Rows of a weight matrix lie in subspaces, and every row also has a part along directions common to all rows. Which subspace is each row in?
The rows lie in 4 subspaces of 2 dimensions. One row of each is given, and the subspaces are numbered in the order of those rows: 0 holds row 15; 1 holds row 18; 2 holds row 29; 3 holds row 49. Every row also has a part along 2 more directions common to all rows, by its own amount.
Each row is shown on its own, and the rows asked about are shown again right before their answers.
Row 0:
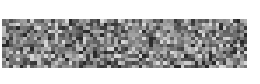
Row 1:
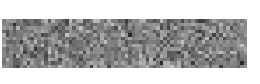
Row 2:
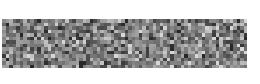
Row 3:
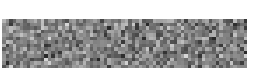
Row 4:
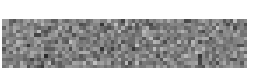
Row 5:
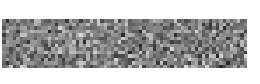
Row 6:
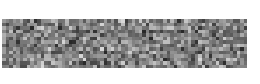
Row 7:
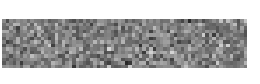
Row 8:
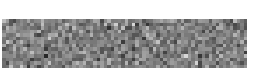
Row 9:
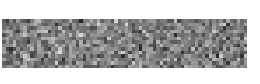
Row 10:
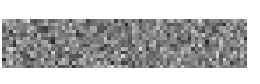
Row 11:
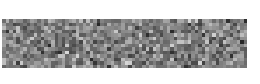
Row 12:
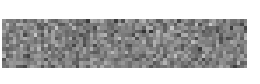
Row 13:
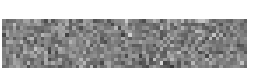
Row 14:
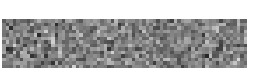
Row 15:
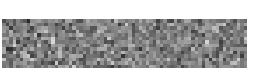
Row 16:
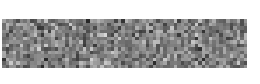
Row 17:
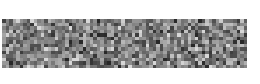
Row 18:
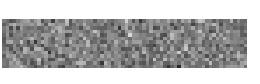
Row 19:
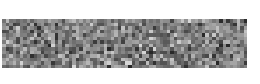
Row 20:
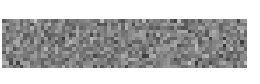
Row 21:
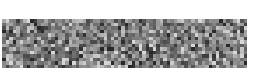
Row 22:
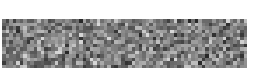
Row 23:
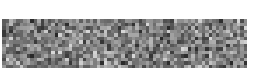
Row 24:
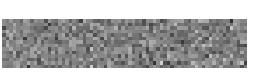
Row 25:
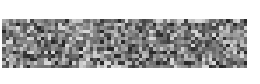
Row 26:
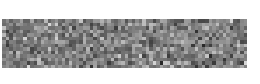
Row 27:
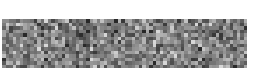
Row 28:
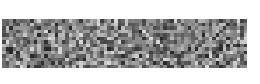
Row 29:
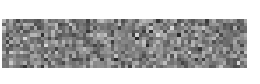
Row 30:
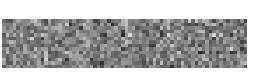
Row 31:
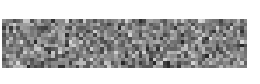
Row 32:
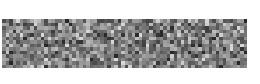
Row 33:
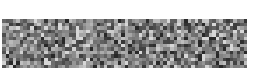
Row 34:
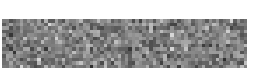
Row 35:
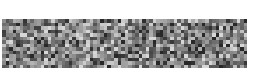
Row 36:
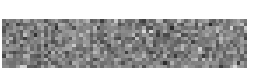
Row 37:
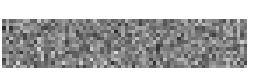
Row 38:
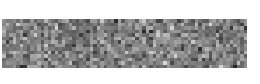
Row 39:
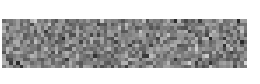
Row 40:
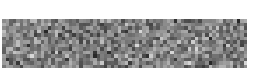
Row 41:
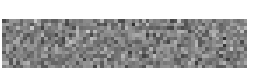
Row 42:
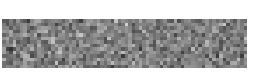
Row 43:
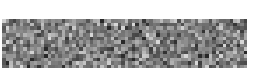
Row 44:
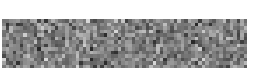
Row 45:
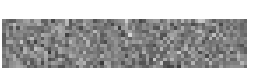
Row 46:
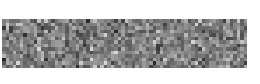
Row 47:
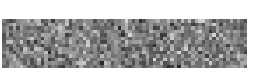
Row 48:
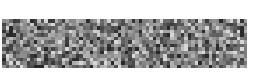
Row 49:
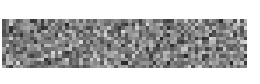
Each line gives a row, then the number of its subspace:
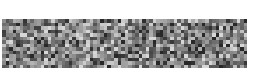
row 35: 3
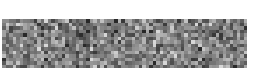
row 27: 2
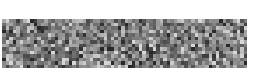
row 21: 0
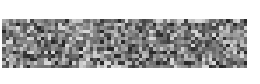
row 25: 0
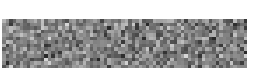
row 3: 3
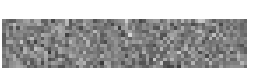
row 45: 1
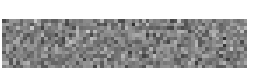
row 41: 3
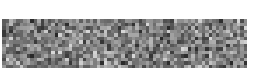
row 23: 3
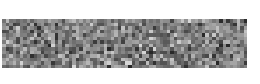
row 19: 0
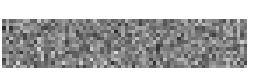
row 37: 2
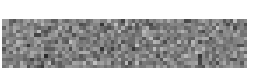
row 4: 3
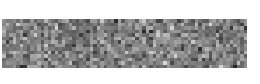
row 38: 2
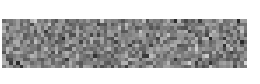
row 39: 3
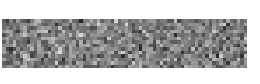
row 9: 0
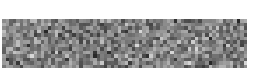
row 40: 3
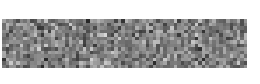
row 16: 2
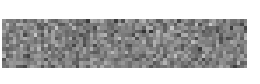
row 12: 2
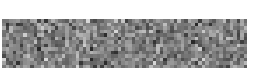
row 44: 2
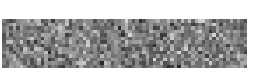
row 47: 1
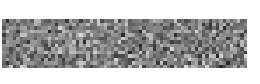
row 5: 0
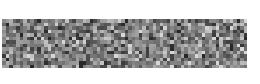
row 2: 2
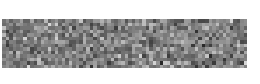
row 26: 1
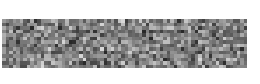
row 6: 3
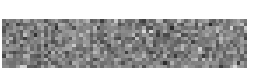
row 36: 2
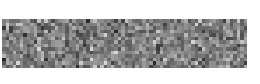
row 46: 2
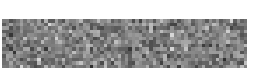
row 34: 1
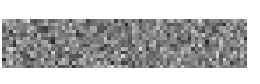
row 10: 0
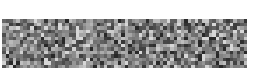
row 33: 3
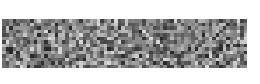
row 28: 0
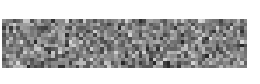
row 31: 1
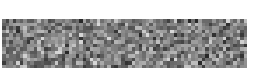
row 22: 0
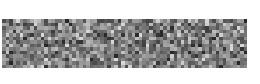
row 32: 2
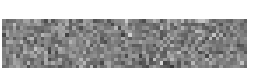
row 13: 1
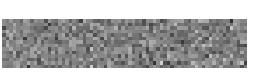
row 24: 1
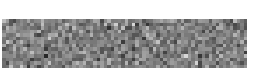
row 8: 3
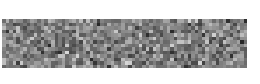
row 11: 0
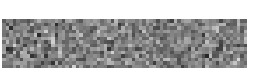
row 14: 0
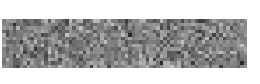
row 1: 1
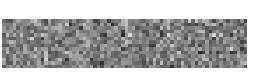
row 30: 1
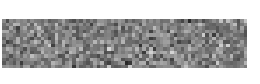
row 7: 0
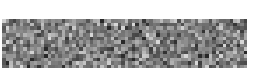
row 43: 3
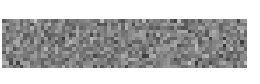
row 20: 3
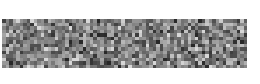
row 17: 2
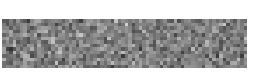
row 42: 0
